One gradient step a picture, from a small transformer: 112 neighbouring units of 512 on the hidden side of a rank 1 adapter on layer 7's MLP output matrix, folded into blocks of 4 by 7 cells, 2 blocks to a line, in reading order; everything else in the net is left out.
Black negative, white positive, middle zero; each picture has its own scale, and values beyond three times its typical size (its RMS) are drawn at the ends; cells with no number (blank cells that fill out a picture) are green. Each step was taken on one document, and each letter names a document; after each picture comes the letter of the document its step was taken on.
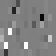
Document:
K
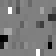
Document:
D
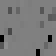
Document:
D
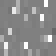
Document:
K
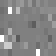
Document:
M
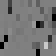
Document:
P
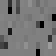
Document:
D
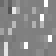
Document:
K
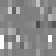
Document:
P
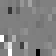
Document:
M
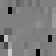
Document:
M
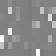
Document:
P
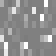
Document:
K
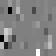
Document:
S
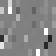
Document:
S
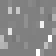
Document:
D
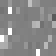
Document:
P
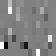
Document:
S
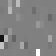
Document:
S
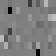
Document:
P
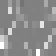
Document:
S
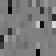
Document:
P
